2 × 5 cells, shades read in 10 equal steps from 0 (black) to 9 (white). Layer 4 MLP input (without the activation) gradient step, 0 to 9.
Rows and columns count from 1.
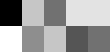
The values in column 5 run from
4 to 8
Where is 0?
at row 1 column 1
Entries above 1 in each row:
4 5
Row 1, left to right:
0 7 4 8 8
